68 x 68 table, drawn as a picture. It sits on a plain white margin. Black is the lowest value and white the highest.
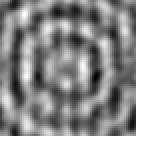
The centre is the ninth with the highest average. Rings spread out from the centre. On average the colour sits 50% of the way up the scale. Upright stripes repeat 7 times across the table.
